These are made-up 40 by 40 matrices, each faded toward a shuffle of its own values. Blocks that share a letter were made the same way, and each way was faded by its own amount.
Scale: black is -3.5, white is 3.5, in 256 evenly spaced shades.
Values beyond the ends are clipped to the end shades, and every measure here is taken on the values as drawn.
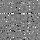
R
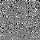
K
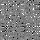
R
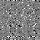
R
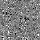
K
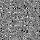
K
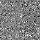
K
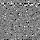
R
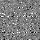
K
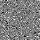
K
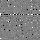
R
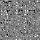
K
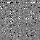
K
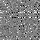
R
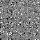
K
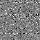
K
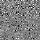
K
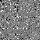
K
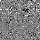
K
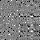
R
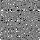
R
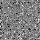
K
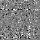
K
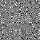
R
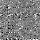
K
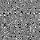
K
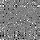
R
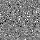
K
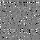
R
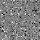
K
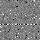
R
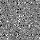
K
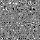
K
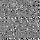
K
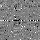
R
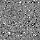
K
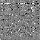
R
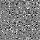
R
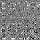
R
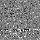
K
